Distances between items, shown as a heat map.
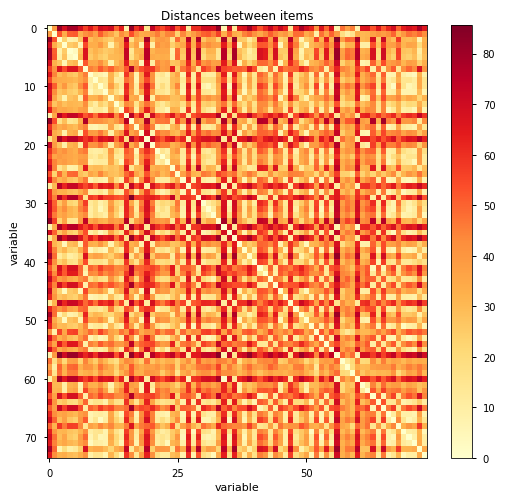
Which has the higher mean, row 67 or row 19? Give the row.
19
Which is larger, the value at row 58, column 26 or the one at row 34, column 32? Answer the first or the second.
the second
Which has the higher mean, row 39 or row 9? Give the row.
39
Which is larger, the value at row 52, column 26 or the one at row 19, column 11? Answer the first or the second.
the second
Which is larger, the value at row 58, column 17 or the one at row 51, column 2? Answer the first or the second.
the first
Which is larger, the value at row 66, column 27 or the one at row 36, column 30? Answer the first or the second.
the second
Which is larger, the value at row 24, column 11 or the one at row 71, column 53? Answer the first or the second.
the first
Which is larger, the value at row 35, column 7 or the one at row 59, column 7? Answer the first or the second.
the first
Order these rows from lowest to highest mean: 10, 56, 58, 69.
69, 10, 58, 56
